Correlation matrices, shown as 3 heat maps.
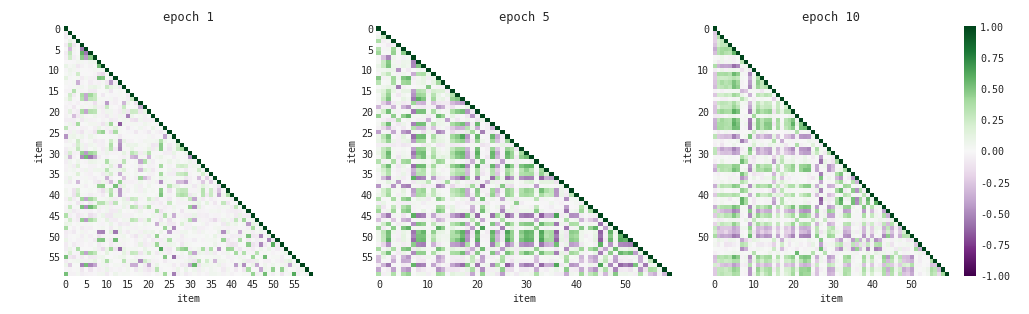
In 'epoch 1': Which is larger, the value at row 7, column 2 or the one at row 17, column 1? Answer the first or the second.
the second
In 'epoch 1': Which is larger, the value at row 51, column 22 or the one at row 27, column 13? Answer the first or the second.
the first
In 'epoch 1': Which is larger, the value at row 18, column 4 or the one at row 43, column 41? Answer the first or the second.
the second
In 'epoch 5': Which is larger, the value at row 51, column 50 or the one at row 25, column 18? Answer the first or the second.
the first
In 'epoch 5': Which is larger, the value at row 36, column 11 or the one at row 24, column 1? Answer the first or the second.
the second
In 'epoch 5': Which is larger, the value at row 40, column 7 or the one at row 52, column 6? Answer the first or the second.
the second
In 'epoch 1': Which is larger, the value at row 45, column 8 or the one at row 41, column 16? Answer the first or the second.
the second
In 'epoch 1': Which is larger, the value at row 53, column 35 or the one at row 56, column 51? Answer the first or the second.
the first
